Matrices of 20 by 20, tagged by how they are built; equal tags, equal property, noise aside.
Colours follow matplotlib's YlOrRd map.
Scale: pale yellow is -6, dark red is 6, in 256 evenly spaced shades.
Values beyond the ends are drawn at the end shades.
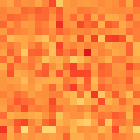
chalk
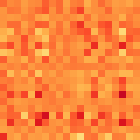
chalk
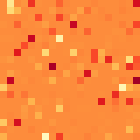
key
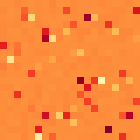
key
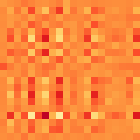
chalk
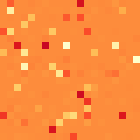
key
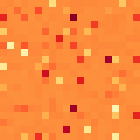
key
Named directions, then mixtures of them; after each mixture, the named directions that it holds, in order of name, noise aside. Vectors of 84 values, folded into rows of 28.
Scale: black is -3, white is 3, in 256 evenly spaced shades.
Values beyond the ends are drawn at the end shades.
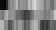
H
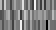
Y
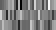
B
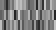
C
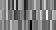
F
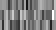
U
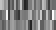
B, F, U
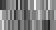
B, F, H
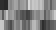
H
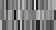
B, C, Y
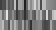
F, H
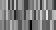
F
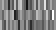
C, F, U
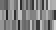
B, C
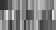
H, U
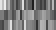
H, U, Y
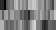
H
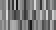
F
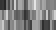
F, H
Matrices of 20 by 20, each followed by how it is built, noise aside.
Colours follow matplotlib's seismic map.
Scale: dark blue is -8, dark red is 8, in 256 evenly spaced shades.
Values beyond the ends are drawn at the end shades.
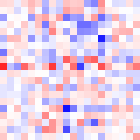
low rank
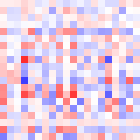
low rank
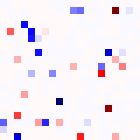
sparse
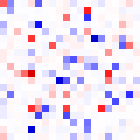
sparse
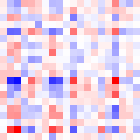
low rank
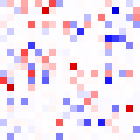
sparse
